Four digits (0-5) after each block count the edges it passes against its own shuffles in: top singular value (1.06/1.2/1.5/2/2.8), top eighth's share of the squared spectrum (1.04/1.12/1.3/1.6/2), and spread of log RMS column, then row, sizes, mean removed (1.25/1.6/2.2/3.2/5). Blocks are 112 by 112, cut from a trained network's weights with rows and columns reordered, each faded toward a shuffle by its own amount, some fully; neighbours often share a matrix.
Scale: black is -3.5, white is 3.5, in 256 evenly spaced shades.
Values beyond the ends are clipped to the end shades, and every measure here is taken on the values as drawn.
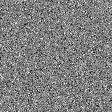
0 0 0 0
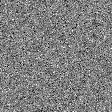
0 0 0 0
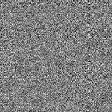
4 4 2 2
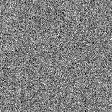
2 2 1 0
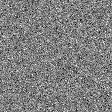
0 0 0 0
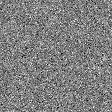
0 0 0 0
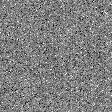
0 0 0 0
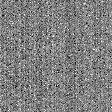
3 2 0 1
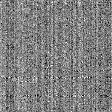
4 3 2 2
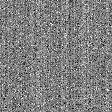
3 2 0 1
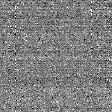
3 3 3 0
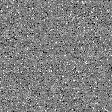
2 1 1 0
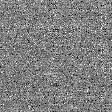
2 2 2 0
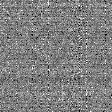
3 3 3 0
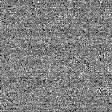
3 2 2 0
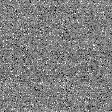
2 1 1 0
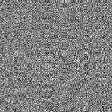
4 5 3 2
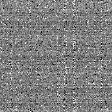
3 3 3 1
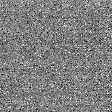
2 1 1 0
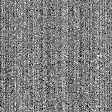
4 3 1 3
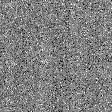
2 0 0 0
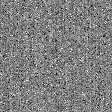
2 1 0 0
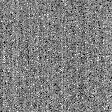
3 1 0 1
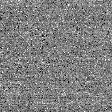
2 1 1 0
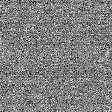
2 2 2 0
